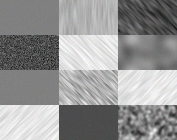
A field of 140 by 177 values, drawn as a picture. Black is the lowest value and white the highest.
It is made of 4 by 3 panels. Panel 1,1: middling, flat. Panel 1,2: high, streaked downward, faint in contrast. Panel 1,3: low, slanting down to the right. Panel 2,1: low, fine-grained. Panel 2,2: very high, slanting down to the right, faint in contrast. Panel 2,3: middling, smooth. Panel 3,1: middling, flat. Panel 3,2: high, slanting down to the right. Panel 3,3: very high, slanting up to the right, faint in contrast. Panel 4,1: very high, slanting up to the right, faint in contrast. Panel 4,2: low, flat. Panel 4,3: middling, blotchy, strong in contrast.
